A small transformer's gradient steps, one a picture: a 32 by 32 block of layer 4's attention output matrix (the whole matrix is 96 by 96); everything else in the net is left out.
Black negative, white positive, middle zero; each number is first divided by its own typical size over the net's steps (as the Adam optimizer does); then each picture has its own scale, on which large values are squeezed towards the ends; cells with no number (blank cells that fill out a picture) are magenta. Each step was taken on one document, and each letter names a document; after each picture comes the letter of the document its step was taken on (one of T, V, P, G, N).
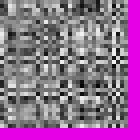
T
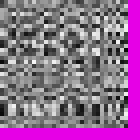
T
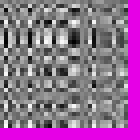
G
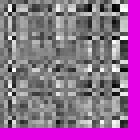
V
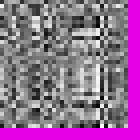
T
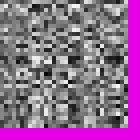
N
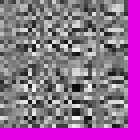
N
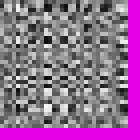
N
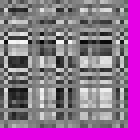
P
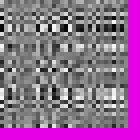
T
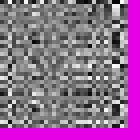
V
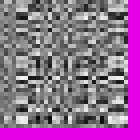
N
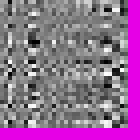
V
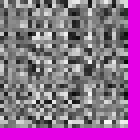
N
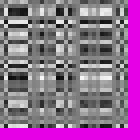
P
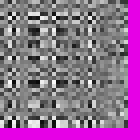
G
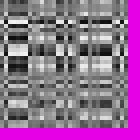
P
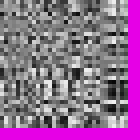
N
